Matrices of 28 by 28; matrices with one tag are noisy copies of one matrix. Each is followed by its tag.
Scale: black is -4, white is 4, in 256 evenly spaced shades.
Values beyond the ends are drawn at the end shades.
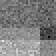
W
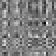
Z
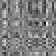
Z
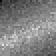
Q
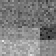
W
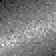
Q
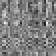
Z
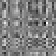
Z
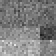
W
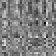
Z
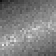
Q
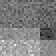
W
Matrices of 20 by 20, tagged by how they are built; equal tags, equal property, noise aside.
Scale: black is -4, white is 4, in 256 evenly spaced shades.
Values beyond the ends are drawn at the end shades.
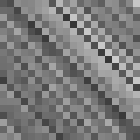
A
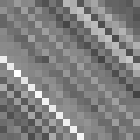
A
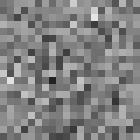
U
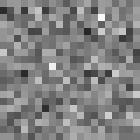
U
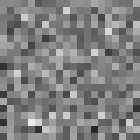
U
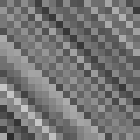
A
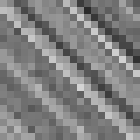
A
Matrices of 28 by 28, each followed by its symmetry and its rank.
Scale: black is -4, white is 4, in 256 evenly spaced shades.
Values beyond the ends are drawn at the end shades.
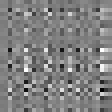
neither, rank two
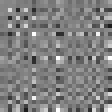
symmetric, rank two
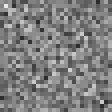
symmetric, full rank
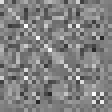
symmetric, rank five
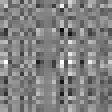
neither, rank two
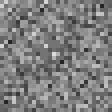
symmetric, full rank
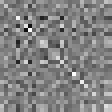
symmetric, rank five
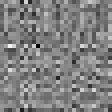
neither, rank five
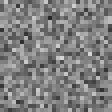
neither, full rank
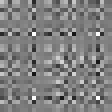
symmetric, rank two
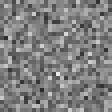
neither, full rank
